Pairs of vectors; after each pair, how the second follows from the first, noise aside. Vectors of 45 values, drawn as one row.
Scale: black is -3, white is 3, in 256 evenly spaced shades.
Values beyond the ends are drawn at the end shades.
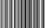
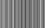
shrunk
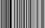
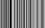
copied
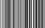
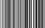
copied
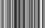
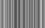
shrunk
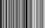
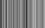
shrunk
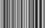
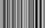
copied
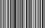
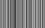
shrunk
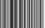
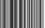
copied
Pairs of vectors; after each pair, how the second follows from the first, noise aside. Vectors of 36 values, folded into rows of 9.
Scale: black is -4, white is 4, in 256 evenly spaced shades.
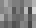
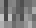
reversed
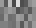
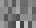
reversed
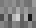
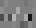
partly zeroed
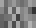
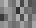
reversed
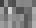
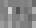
partly zeroed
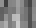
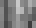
reversed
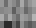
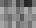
reversed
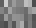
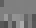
partly zeroed
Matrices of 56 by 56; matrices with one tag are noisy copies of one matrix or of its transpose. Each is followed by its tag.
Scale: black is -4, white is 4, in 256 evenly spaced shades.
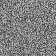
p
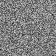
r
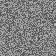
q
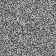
r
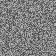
q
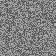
q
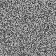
p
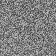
r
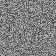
q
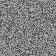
q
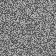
r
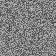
q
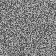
p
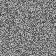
q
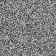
r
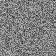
q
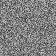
p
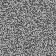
p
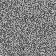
p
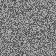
q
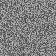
p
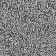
p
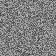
q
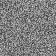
p
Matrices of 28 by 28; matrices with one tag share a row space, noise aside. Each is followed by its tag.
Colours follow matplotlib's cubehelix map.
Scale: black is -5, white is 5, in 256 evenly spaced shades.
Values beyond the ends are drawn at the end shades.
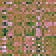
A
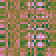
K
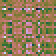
A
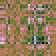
K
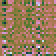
A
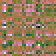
A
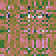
K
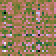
A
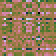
A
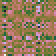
A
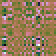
A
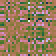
K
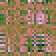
K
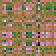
A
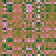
A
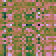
A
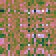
K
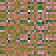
K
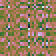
K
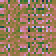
K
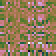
K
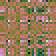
K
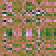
A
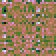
A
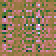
A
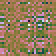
K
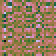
A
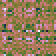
A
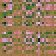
A
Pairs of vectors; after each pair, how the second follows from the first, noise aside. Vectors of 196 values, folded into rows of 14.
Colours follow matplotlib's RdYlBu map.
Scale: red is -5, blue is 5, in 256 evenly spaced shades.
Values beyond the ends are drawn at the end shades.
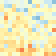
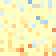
partly zeroed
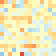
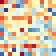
scaled up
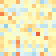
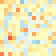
shuffled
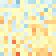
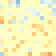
partly zeroed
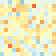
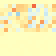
partly zeroed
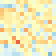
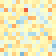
shuffled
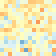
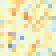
shuffled
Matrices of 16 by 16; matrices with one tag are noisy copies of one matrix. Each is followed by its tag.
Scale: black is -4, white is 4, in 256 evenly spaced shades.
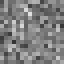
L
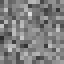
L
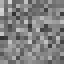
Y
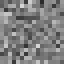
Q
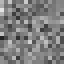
Y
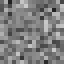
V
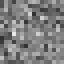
L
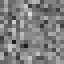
L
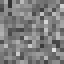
V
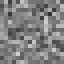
V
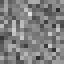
L
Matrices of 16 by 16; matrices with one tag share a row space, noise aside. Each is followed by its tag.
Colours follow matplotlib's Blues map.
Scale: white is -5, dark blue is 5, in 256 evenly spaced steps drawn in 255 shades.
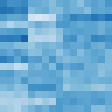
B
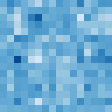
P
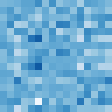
P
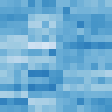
B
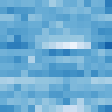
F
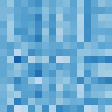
P
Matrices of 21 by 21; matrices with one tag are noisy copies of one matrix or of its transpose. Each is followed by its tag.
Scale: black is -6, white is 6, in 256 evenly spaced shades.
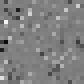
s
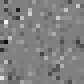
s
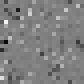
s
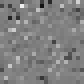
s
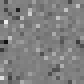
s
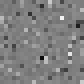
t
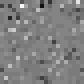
s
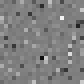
t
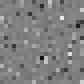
t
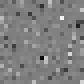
t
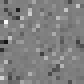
s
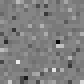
t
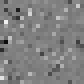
s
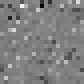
s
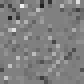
s
